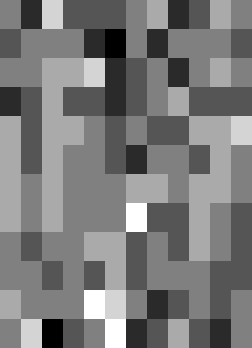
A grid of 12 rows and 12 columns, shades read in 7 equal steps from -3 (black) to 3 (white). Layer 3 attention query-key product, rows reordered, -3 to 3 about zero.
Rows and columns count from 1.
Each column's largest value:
1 2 2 1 3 3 3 1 1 1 1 2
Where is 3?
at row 8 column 7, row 11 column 5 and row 12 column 6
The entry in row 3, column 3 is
1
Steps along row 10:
same down up down up down up same same down same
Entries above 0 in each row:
3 0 4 2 6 3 6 4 3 1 3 3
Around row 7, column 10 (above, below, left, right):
-1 1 0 1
